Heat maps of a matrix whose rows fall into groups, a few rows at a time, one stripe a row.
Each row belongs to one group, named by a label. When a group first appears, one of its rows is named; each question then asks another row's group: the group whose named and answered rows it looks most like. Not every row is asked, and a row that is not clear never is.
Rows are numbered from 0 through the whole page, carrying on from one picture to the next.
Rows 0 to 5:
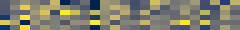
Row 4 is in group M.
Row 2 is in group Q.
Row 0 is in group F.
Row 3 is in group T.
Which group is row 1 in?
T
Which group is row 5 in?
T
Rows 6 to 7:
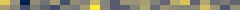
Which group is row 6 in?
M
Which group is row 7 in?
M
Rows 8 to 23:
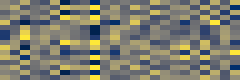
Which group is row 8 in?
F
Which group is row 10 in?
F
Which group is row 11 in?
Q
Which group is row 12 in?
M
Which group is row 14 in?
T
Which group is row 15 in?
T
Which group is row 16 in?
Q
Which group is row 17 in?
M
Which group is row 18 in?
F
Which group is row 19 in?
M
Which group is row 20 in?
T
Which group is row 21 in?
Q
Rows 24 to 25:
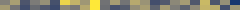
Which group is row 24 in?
Q
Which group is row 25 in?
M
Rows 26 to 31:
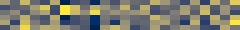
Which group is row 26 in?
F
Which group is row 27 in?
Q
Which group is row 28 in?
Q
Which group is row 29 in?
F
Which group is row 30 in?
F
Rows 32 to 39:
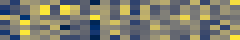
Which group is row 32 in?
F
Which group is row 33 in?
Q
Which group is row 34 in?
Q
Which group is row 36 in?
T
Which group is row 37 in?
F
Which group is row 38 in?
T
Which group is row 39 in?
F
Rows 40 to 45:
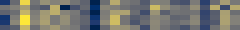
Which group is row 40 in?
T
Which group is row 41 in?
F
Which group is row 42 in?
T
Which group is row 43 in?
T
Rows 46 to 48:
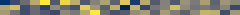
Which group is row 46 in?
Q
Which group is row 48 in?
M
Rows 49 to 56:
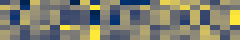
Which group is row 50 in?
M
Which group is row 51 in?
F
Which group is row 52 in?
F
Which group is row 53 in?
F
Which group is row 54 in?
Q
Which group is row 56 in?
M
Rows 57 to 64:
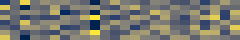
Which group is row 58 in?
M
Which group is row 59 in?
F
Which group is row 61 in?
T
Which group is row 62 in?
F
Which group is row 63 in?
M
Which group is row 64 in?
M
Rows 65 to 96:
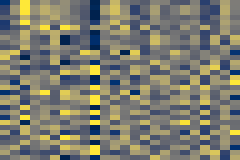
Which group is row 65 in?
T
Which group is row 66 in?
T
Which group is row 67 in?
T
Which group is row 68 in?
T
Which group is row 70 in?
Q
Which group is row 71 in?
T
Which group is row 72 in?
F
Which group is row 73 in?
F
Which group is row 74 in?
T
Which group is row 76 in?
M
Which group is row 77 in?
F
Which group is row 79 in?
Q
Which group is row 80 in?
F
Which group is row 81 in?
F
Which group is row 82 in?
M
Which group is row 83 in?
Q
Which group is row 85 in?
M
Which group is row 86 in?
T
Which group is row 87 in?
Q
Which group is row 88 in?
T
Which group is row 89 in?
M
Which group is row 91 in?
F
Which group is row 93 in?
T
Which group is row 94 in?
Q
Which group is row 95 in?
M
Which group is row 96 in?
F
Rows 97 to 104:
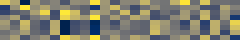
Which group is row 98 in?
T
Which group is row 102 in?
F
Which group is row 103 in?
F
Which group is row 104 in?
Q
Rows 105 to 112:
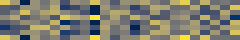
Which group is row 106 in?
F
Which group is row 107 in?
T
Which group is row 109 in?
F
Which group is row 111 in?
F
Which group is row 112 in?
M
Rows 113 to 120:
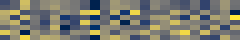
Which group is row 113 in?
T
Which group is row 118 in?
F
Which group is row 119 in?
M
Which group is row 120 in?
T
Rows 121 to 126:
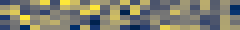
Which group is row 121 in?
Q
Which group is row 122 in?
Q
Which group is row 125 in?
T
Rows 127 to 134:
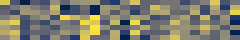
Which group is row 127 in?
M
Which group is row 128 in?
F
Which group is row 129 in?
F
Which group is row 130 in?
Q
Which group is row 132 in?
M
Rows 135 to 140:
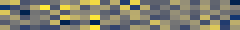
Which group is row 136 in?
Q
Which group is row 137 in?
M
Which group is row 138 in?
Q
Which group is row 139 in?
F
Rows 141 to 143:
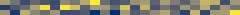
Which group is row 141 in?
M
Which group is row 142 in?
Q
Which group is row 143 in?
F
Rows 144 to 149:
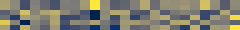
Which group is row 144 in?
M
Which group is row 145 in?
M
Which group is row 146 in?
T
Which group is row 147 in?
F
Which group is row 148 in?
M
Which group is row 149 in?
F
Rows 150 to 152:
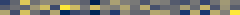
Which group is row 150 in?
T
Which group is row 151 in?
Q
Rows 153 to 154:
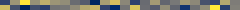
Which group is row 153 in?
T
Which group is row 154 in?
M
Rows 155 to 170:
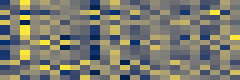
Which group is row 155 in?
T
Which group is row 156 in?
T
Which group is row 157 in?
M
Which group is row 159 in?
M
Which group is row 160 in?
T
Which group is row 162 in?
F
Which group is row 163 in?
Q
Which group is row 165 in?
T
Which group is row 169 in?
F
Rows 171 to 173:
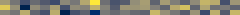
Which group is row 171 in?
M
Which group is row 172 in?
M
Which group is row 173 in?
F
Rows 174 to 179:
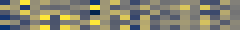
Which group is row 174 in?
T
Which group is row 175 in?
M
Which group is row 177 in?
Q
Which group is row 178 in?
M
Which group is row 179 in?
Q
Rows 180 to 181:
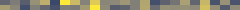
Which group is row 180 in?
Q
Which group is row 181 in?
M
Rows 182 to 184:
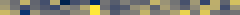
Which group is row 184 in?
M
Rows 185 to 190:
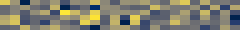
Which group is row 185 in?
M
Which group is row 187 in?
Q
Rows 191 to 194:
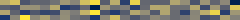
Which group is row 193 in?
M
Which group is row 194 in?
T
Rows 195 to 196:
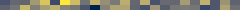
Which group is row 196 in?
T
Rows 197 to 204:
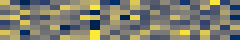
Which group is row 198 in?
Q
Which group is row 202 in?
F
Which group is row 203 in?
M
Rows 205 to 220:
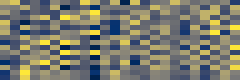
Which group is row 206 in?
F
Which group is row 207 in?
M
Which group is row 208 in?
Q
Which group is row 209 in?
M
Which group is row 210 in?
F
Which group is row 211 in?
M
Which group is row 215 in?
Q
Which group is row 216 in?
F
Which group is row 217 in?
Q
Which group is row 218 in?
F
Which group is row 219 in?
T
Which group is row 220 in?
T
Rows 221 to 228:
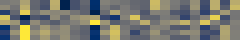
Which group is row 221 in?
F
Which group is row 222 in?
F
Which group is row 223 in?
T
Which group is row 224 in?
M
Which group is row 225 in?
M
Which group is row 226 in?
T
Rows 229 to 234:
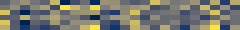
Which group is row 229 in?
F
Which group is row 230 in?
Q
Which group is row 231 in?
M
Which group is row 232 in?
T
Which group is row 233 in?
M
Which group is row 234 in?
M
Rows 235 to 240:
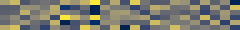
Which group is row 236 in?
F
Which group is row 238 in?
Q
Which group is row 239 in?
F
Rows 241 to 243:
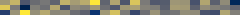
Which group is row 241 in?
Q
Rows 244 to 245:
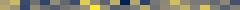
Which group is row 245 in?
M
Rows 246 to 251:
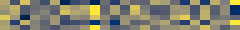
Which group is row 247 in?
Q
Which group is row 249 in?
M
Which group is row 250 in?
F
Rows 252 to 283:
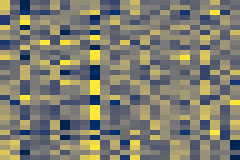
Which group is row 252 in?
M
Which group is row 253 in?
M
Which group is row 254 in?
M
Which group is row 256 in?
T
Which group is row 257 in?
M
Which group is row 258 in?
F
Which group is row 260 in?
Q
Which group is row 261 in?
T
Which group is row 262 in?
M
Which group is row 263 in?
M
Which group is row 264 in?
Q
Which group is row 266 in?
F
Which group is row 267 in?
T
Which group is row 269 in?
M
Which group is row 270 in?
M
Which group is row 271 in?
T
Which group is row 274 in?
M
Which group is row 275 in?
M
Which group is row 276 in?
F
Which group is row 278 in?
M
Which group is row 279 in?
F
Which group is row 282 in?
M
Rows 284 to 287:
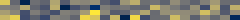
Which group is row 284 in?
M
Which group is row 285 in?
F
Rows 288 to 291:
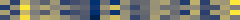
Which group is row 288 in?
F
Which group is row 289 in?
T
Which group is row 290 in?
F
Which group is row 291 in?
T
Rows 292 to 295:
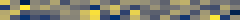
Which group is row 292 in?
M
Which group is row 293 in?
T
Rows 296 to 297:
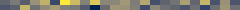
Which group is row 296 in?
Q
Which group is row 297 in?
T
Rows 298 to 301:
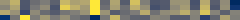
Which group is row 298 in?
Q
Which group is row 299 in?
Q
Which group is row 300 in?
M
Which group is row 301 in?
T
